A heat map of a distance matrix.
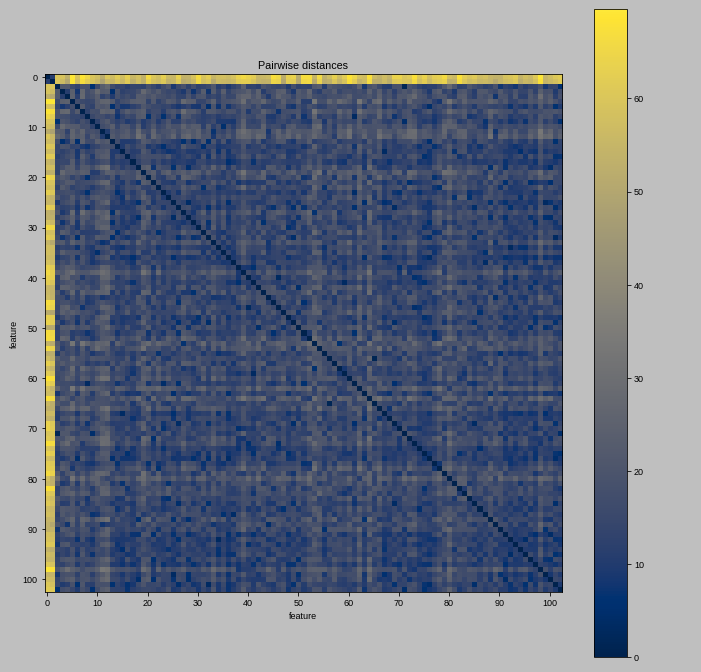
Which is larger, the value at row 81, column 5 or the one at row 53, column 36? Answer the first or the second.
the first
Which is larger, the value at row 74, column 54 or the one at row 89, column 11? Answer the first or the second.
the first
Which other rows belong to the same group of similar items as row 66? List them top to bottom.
2, 3, 4, 5, 6, 7, 8, 9, 10, 11, 12, 13, 14, 15, 16, 17, 18, 19, 20, 21, 22, 23, 24, 25, 26, 27, 28, 29, 30, 31, 32, 33, 34, 35, 36, 37, 38, 39, 40, 41, 42, 43, 44, 45, 46, 47, 48, 49, 50, 51, 52, 53, 54, 55, 56, 57, 58, 59, 60, 61, 62, 63, 64, 65, 67, 68, 69, 70, 71, 72, 73, 74, 75, 76, 77, 78, 79, 80, 81, 82, 83, 84, 85, 86, 87, 88, 89, 90, 91, 92, 93, 94, 95, 96, 97, 98, 99, 100, 101, 102
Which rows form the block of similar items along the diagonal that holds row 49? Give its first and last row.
2 to 102
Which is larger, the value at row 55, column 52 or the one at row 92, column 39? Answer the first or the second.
the second
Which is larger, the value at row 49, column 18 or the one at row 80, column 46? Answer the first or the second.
the second
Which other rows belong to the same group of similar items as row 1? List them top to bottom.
0
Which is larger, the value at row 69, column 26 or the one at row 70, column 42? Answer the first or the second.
the second
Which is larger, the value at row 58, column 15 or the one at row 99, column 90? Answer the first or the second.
the first
